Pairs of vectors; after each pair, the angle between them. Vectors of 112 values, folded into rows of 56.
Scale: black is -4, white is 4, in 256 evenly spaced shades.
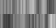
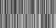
orthogonal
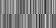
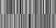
orthogonal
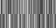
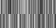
nearly parallel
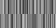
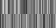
partly aligned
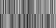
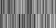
partly aligned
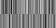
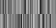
orthogonal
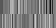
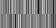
orthogonal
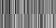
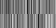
partly aligned
